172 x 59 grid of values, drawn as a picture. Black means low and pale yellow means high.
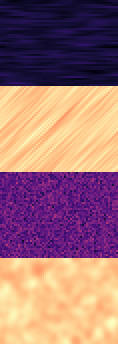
It is made of 4 by 1 panels. Panel 1,1: very low, streaked across, faint in contrast. Panel 2,1: very high, slanting up to the right, faint in contrast. Panel 3,1: low, fine-grained. Panel 4,1: very high, blotchy, faint in contrast.
